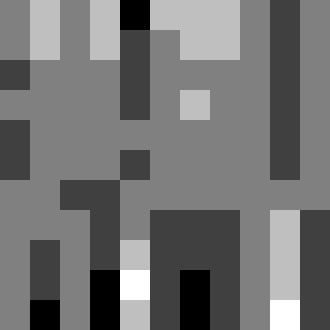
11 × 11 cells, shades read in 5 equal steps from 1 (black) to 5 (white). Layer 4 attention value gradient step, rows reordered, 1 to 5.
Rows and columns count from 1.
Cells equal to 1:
6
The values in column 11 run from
2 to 3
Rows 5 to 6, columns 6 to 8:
3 3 3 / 3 3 3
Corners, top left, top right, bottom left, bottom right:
3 3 3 2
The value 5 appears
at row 10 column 5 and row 11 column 10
